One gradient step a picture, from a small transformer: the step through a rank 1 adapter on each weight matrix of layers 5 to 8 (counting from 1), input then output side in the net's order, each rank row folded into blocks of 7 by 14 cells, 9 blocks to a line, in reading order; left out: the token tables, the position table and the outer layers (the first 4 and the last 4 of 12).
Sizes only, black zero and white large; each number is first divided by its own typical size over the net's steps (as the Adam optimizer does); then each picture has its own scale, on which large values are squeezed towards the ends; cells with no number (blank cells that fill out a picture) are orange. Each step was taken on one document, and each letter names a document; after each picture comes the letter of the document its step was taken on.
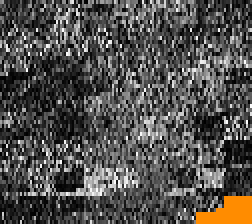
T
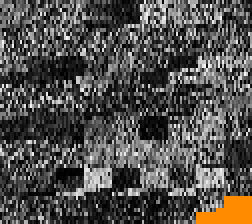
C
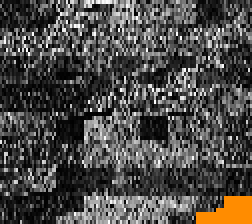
T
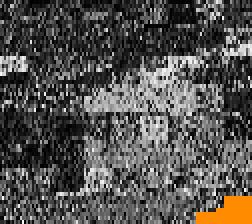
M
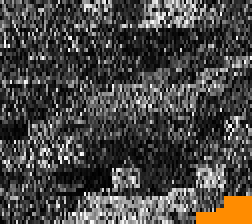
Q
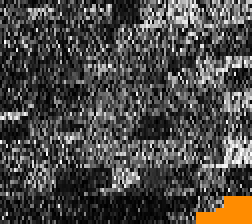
Q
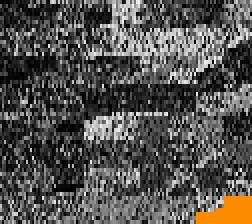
M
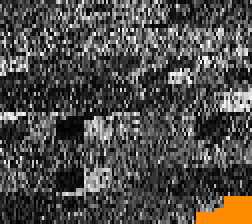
T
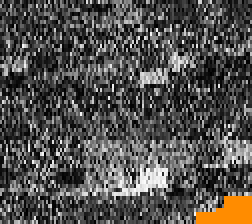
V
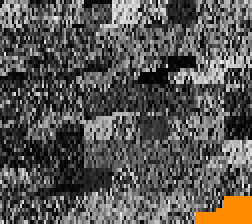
M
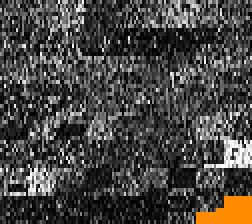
Q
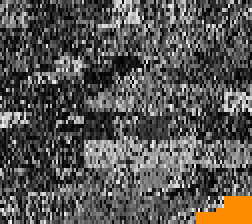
V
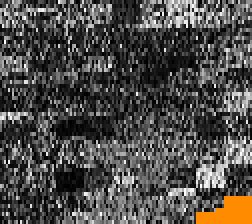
Q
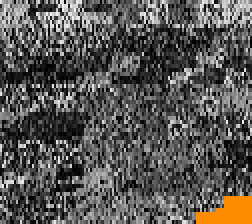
C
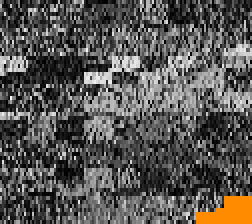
C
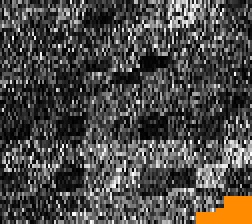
Q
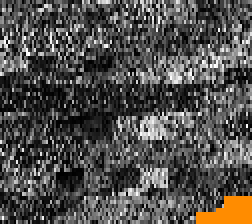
T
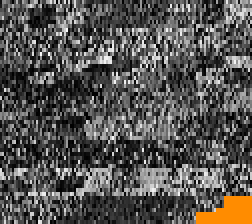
V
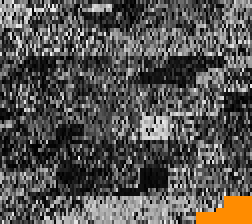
M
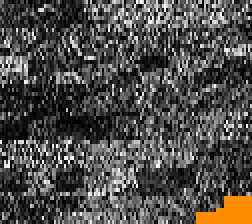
Q
